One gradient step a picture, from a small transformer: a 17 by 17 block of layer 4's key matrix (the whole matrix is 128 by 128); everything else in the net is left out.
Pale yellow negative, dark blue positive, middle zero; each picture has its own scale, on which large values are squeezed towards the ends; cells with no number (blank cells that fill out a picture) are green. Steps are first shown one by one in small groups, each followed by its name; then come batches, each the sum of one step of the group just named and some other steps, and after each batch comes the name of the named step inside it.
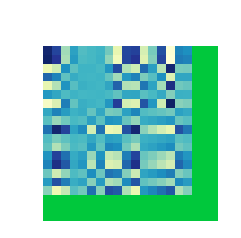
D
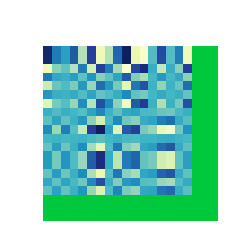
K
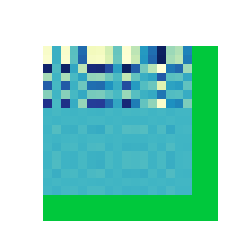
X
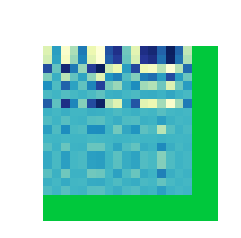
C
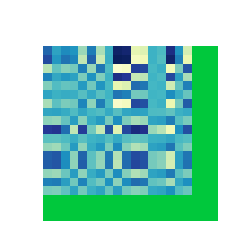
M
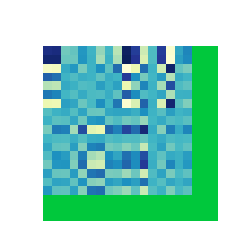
M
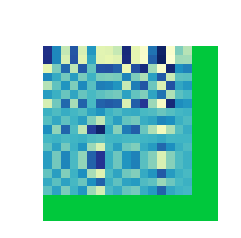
K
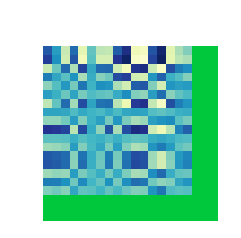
M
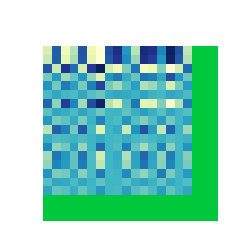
C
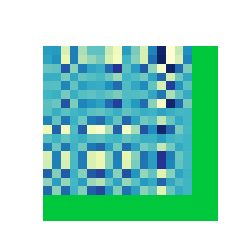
D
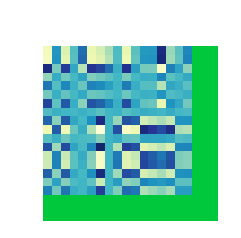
X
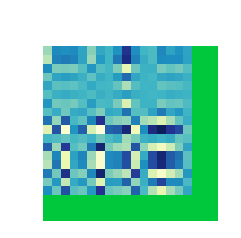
M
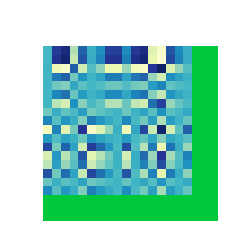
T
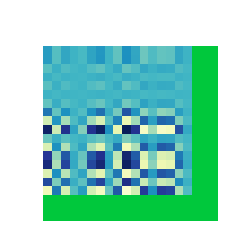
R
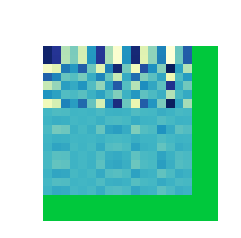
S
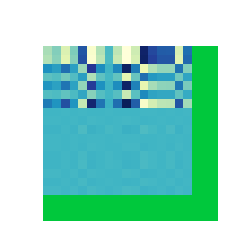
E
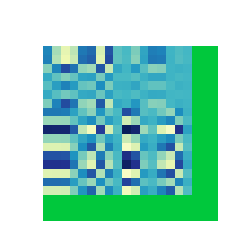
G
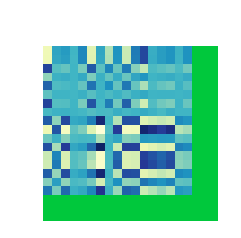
G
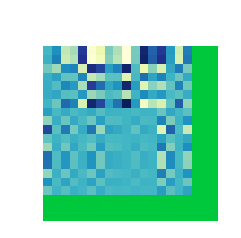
E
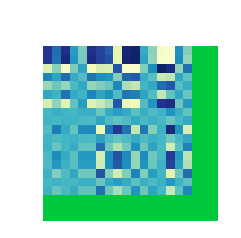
S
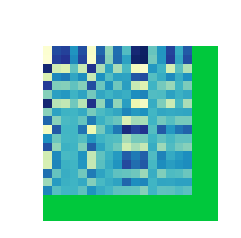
T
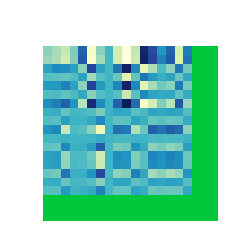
E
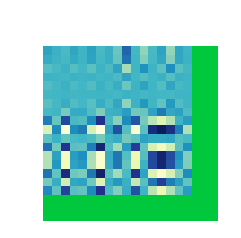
G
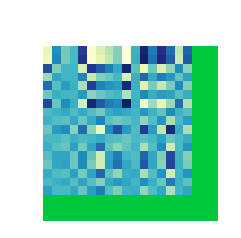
E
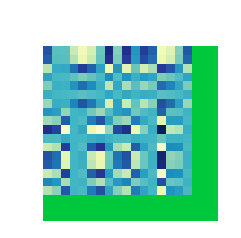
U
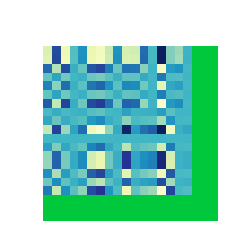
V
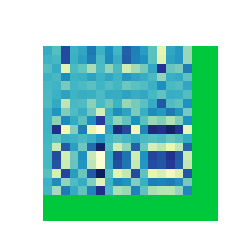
V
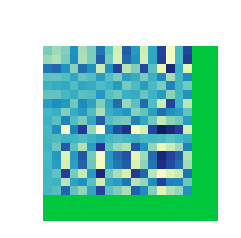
U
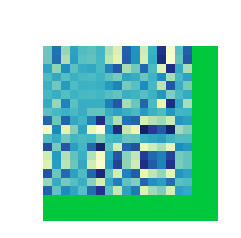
V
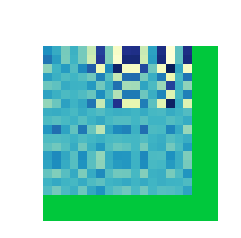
V
